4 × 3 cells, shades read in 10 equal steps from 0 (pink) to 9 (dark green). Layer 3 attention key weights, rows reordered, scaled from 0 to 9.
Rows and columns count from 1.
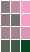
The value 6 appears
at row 4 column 1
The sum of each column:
17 17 10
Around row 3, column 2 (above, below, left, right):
5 7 3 1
